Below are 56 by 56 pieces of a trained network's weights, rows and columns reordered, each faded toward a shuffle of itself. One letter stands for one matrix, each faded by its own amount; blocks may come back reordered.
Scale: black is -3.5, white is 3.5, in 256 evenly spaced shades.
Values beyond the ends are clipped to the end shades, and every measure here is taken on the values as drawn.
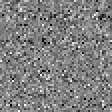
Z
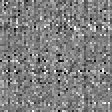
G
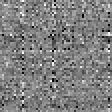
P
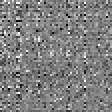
P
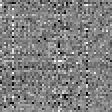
P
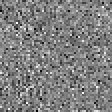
Z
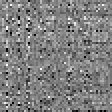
P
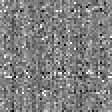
G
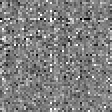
G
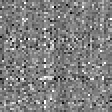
G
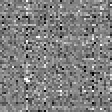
P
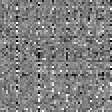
P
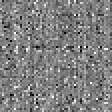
G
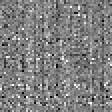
G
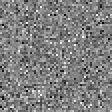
Z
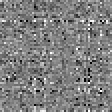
P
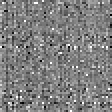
G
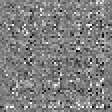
P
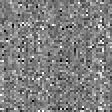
G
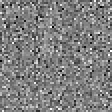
Z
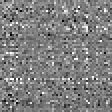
P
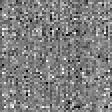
G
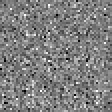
Z
